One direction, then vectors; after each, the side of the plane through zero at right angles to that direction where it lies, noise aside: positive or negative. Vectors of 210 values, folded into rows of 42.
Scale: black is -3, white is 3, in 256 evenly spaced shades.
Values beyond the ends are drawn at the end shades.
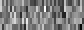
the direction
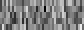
negative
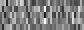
positive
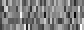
negative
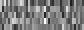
positive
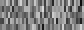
negative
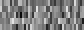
positive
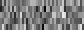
negative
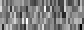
positive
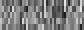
positive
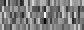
negative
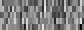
positive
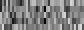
negative
